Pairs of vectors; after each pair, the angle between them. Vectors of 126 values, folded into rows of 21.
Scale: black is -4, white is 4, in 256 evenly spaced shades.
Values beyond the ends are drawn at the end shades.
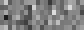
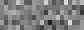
orthogonal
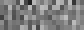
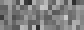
nearly parallel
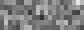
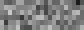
nearly opposite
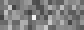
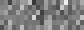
partly aligned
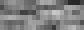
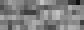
nearly parallel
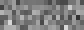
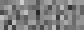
partly opposed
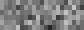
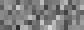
nearly opposite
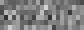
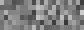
partly aligned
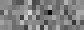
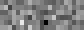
partly aligned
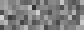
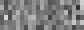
orthogonal
